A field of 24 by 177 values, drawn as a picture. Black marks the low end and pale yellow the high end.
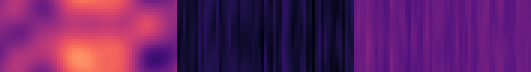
It is made of 1 by 3 panels. Panel 1,1: middling, smooth, strong in contrast. Panel 1,2: very low, streaked downward, faint in contrast. Panel 1,3: low, streaked downward, faint in contrast.
